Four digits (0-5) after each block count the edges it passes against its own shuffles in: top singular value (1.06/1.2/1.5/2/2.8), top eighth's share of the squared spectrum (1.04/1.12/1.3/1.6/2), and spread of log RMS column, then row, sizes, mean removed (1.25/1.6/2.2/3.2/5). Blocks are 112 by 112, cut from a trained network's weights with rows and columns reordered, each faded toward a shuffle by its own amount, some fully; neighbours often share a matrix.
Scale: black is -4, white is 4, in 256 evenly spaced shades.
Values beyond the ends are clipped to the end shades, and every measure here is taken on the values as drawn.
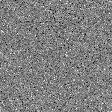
0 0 0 0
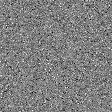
0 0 0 0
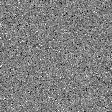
0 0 0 0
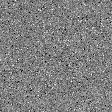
0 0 0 0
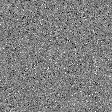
0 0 0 0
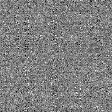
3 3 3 1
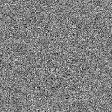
3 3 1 2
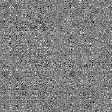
3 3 3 2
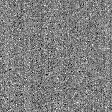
2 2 0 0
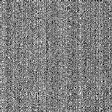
4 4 2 3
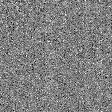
1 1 0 0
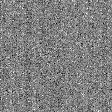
2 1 0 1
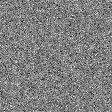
2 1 0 0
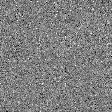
1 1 1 0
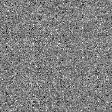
2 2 2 1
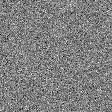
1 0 0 0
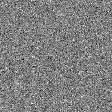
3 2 0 1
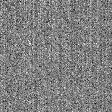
3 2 0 1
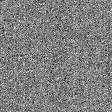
1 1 0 0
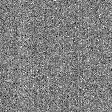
2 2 0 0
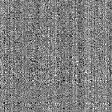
4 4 2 3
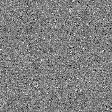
1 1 1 0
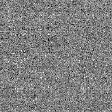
2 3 2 1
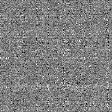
3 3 3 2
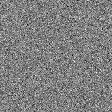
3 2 0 0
